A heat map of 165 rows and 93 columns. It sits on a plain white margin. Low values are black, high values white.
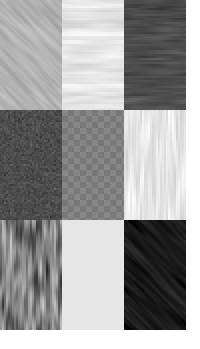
It is made of 3 by 3 panels. Panel 1,1: high, slanting down to the right, faint in contrast. Panel 1,2: very high, streaked across, faint in contrast. Panel 1,3: low, streaked across, faint in contrast. Panel 2,1: low, fine-grained, faint in contrast. Panel 2,2: middling, checkered, faint in contrast. Panel 2,3: very high, streaked downward, faint in contrast. Panel 3,1: middling, streaked downward, strong in contrast. Panel 3,2: very high, flat. Panel 3,3: very low, slanting down to the right, faint in contrast.
